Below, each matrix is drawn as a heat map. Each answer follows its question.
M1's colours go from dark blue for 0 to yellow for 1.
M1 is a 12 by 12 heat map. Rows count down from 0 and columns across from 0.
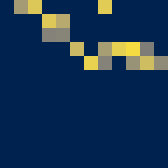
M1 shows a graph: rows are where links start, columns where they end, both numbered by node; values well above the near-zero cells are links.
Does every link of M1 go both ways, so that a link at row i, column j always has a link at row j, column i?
no
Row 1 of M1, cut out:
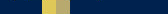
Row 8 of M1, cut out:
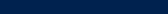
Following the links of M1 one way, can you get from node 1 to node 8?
yes
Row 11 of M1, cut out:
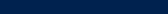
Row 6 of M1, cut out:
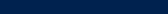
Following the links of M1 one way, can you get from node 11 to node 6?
no
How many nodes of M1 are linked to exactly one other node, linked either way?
4
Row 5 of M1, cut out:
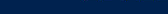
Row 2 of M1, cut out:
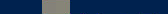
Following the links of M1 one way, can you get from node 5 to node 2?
no
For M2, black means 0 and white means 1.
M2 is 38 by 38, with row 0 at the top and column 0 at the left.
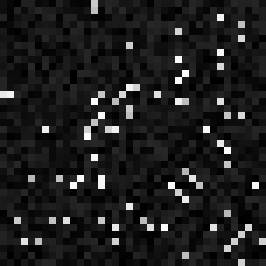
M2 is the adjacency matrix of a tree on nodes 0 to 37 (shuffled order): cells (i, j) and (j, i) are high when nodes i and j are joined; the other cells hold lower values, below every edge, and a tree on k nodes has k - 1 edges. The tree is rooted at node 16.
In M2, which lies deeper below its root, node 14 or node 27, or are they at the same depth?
node 27
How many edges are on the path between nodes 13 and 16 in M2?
2
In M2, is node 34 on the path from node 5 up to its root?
yes
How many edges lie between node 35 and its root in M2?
2
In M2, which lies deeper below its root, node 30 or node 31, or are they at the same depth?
the same depth
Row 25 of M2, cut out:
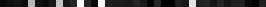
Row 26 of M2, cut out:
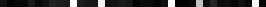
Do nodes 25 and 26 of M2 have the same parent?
yes
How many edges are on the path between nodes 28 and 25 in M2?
3
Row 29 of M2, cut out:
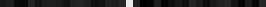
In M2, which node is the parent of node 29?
18
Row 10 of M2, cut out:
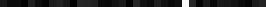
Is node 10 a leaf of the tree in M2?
yes
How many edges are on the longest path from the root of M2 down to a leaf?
3
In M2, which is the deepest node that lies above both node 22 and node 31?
14
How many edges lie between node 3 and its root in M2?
2
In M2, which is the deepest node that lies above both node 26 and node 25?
14
